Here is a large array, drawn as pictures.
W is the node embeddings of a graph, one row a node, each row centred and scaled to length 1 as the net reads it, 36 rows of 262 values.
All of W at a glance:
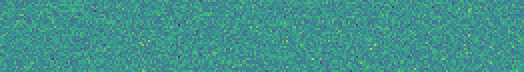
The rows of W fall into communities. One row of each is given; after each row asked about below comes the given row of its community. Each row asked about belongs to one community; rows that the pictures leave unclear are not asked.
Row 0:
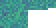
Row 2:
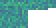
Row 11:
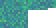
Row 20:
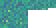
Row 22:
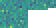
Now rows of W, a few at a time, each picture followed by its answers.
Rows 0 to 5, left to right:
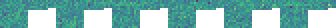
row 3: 22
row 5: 2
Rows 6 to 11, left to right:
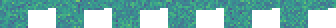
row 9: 20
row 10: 11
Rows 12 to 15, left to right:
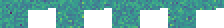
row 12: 0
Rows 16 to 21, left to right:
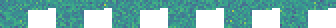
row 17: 2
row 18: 20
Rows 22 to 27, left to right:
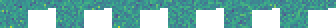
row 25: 20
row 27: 0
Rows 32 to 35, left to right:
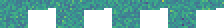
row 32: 22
